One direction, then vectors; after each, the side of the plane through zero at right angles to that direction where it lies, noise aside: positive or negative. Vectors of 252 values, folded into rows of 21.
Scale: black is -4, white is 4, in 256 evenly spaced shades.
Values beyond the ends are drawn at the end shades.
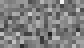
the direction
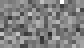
positive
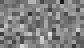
negative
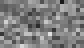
negative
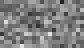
negative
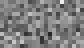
positive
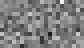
positive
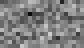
negative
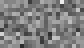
positive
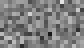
positive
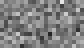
positive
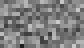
positive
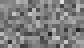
positive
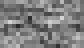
positive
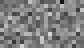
negative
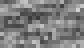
positive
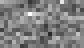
positive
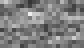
positive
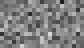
negative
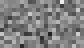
positive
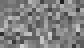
negative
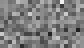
positive
